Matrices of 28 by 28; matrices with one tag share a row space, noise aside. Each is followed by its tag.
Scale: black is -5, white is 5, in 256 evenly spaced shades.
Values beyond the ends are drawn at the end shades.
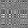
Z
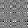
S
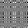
S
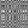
Z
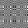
S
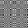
S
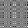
S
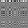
Z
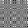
S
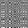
Z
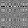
Z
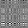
Z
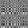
Z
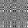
S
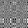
S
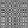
Z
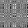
S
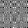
S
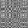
Z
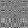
Z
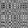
Z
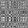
Z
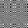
S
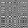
Z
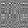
Z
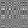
Z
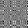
S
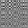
Z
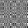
S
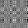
S
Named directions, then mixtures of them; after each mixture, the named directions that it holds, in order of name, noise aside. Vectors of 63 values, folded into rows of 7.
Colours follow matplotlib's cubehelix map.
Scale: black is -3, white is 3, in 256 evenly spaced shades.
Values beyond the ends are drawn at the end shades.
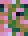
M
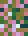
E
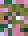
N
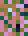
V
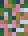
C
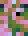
M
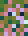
C, N, V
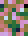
M, V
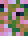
M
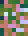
C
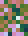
E, N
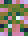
N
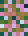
C, E, V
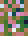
C, E, M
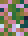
E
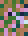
C, N, V
